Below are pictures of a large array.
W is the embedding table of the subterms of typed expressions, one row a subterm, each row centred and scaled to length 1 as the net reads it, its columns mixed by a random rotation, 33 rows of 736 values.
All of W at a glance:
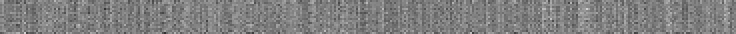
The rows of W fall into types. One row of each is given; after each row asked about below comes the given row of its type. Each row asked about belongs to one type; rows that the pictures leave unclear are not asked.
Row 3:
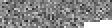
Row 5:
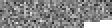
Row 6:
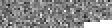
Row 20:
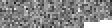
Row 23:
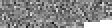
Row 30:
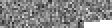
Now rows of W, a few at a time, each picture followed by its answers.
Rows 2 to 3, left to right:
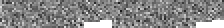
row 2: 3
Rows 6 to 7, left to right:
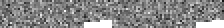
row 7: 20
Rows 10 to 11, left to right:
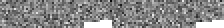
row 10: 20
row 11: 6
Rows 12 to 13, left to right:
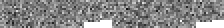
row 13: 23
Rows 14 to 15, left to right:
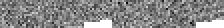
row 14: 23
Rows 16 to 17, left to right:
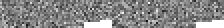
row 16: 23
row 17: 5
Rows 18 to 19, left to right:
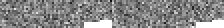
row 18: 20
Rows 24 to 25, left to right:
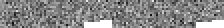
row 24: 30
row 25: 6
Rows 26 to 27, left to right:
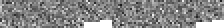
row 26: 3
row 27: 6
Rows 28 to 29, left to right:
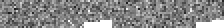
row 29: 20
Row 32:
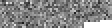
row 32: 23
